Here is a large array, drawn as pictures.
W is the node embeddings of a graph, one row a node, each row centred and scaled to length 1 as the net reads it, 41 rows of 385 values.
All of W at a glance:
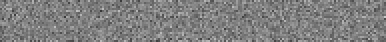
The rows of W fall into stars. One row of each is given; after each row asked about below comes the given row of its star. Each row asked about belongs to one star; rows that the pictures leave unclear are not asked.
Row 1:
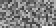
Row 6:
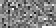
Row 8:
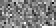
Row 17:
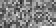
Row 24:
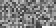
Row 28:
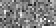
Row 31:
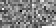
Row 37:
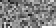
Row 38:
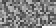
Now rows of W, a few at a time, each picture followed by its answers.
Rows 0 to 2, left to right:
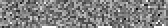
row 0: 1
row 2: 28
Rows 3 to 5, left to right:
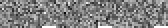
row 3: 24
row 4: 6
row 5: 8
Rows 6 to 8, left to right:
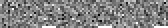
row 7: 38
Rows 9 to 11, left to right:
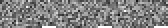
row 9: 24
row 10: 17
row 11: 38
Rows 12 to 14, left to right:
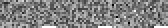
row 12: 8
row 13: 28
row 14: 8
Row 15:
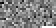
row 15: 1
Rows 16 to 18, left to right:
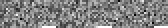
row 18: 38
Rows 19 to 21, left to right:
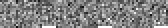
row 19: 6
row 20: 24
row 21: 1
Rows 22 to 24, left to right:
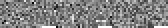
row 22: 17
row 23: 24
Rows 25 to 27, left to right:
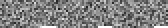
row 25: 17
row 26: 1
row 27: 1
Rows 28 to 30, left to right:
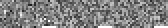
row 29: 37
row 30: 6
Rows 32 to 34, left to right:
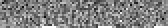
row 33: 28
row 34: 6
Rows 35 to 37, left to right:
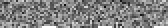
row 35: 8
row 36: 24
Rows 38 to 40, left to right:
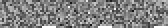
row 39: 38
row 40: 31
